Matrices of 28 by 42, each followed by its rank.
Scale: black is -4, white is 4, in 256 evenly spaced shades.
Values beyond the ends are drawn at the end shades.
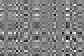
two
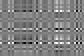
one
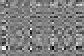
three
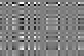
one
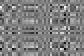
two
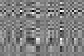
two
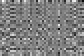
three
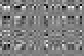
two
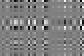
one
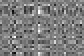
three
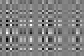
one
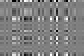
one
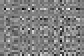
three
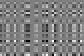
one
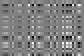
one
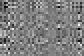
three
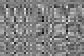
three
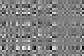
two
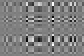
one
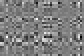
three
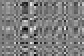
two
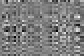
three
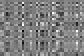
two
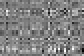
three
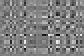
two
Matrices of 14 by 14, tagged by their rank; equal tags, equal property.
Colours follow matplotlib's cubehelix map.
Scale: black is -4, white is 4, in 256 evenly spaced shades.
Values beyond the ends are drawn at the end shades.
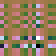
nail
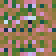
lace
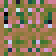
lace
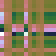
nail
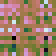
lace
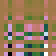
nail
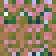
lace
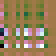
nail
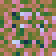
lace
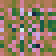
lace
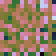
lace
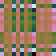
nail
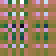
nail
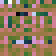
lace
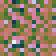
lace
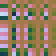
nail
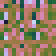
lace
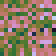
lace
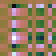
nail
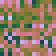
lace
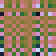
nail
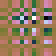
nail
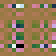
nail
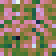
lace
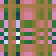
nail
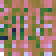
lace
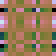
nail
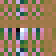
nail
